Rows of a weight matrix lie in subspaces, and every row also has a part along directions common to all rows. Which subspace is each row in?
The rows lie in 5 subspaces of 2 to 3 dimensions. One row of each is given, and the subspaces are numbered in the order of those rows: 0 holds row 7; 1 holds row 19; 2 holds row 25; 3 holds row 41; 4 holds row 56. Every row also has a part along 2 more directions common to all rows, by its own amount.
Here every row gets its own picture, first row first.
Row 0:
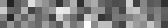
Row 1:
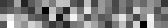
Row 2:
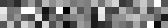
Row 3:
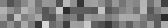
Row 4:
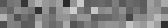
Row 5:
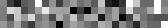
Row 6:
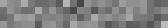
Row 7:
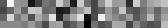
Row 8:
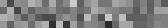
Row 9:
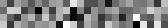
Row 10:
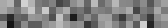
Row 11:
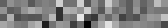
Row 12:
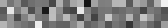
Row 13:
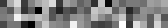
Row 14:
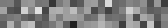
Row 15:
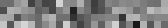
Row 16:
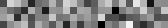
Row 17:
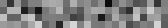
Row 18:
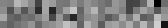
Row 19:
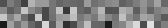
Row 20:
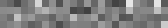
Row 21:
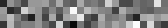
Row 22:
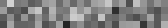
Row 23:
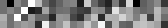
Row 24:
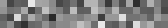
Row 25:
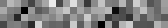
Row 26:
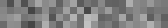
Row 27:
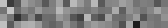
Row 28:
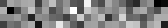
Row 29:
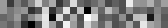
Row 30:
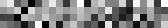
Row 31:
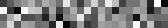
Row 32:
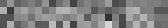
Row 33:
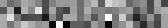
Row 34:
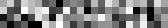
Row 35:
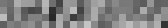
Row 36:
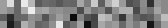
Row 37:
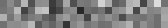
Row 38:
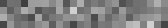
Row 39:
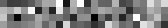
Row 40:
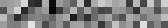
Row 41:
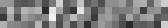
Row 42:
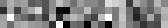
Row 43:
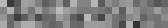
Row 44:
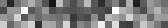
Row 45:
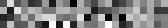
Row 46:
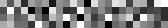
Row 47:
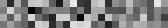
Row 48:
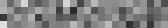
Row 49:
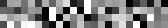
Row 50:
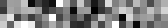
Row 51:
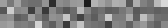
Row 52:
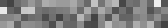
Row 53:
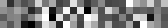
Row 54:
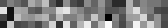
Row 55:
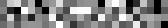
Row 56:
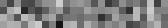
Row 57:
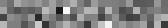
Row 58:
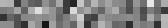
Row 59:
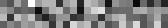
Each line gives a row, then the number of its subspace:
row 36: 4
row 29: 4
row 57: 1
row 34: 4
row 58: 2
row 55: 3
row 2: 1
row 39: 1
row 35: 3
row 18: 3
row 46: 3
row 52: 1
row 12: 3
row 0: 0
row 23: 2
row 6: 1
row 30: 2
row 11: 1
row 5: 3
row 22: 2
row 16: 2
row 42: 0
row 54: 0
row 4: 1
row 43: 0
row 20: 3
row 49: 4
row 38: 1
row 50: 2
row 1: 4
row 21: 1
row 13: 0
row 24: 2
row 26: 4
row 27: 0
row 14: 0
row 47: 3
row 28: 3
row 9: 2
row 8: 0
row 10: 4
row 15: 2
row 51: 3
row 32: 0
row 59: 4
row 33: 0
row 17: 4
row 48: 1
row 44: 2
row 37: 3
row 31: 1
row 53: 4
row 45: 0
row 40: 3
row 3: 1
